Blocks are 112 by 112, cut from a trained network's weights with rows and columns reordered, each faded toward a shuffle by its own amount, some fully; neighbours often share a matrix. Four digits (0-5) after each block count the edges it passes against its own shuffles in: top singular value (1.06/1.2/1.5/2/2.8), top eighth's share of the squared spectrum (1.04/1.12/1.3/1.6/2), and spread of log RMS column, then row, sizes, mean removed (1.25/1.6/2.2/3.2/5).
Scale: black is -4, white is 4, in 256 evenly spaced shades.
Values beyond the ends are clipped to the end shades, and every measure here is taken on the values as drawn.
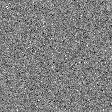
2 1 0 0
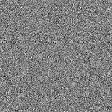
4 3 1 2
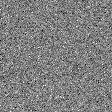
0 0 0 0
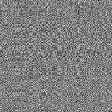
5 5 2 3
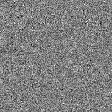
3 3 1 1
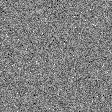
0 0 0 0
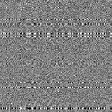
5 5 2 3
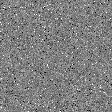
2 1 0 0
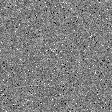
1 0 0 0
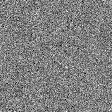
2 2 0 0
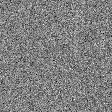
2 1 0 0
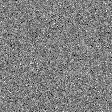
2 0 0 0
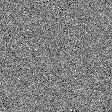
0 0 0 0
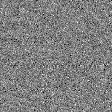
3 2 0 1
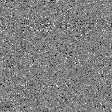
3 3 1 2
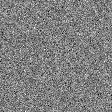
0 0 0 0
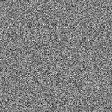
4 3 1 2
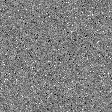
0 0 0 0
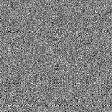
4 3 1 2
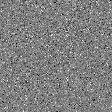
2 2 0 0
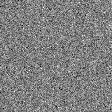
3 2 0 1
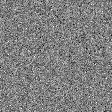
2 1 0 0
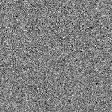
3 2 0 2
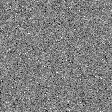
2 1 0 0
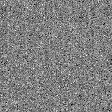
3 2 0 1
